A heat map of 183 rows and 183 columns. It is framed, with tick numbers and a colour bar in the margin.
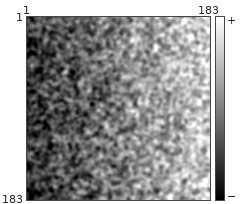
Lone odd cells: none. Slope: up to the right. Grain: blotchy. Stripes: none. Odd rows or columns: none.
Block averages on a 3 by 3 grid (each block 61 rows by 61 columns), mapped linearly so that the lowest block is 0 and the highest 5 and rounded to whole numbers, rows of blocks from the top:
0 3 5 / 0 2 5 / 0 2 5
